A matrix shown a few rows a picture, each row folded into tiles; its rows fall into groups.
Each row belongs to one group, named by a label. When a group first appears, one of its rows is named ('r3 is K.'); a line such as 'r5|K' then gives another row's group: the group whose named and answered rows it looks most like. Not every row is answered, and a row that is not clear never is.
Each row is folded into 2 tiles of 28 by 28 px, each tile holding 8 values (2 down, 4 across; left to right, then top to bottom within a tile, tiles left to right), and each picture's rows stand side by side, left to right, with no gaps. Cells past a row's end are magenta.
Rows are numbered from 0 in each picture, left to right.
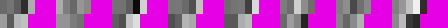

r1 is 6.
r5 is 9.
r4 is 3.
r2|3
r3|3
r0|3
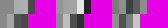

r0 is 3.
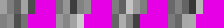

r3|3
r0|6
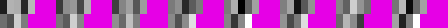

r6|9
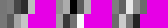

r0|3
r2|9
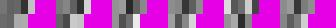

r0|3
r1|3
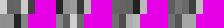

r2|3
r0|6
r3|3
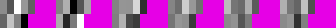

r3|9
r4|6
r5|6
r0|9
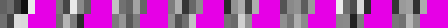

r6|6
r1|9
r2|6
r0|3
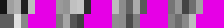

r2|6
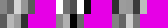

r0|9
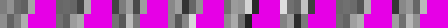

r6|3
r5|6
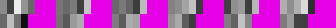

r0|9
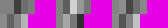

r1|9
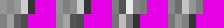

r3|9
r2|9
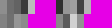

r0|3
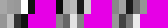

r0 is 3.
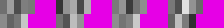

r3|9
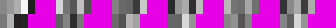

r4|6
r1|6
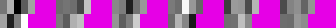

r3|9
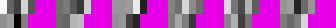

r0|6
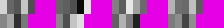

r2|9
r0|6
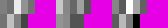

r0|9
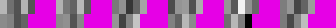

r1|6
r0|6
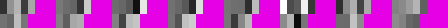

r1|3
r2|3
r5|6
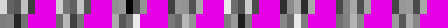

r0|6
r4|6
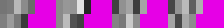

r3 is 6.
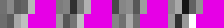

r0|3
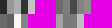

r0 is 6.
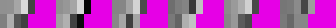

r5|3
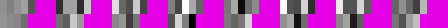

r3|9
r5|6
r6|6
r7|3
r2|6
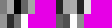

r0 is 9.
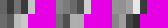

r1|3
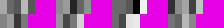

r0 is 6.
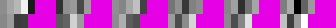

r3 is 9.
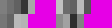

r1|6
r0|3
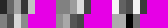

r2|6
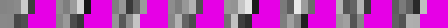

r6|6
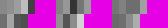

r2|3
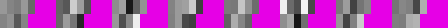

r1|9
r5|6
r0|6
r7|3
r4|9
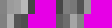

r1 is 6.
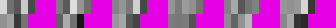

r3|9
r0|6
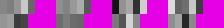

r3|6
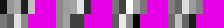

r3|9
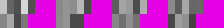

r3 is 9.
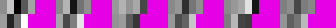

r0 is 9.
